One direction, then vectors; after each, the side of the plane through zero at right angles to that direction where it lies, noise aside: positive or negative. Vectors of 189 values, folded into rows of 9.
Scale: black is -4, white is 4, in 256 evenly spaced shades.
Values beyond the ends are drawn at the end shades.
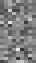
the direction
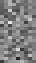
positive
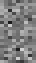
negative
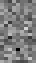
negative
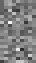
positive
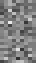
positive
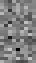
negative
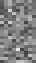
positive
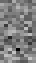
negative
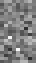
positive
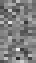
positive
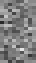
negative
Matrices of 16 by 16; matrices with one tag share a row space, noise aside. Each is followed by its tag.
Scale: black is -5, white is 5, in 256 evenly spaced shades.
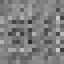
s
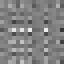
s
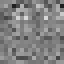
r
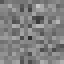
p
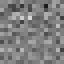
s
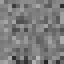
r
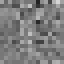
p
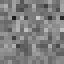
r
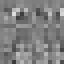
r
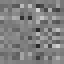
p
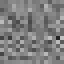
s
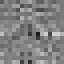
p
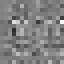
r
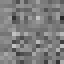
r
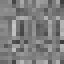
r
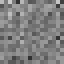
s
